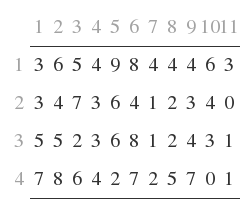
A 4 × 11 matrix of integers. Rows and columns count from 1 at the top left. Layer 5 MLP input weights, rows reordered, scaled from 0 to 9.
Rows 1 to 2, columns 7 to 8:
4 4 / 1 2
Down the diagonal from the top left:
3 4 2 4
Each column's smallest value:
3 4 2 3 2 4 1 2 3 0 0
